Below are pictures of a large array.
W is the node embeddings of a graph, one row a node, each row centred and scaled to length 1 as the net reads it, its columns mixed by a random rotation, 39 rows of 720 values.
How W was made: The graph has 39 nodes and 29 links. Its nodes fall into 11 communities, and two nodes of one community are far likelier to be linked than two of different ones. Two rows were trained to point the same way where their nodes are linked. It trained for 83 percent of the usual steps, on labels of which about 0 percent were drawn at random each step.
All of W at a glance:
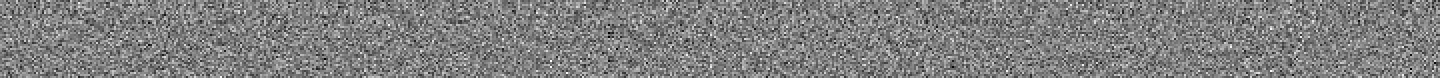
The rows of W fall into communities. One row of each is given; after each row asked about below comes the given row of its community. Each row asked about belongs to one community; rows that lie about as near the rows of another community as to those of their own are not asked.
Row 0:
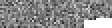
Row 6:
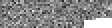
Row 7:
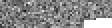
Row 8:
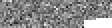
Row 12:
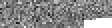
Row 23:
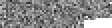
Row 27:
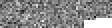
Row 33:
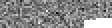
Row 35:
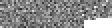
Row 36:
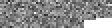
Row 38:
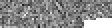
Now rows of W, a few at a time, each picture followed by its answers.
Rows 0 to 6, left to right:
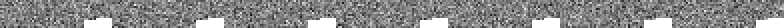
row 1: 36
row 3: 36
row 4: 0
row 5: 6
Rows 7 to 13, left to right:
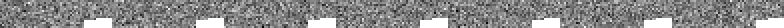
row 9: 38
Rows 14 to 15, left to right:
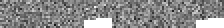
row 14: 35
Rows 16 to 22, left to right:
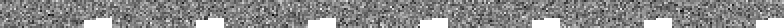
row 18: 12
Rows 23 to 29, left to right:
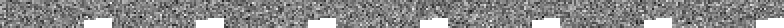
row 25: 7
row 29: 8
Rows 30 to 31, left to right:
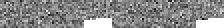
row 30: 33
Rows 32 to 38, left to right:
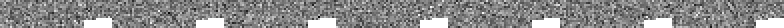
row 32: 8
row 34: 27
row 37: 23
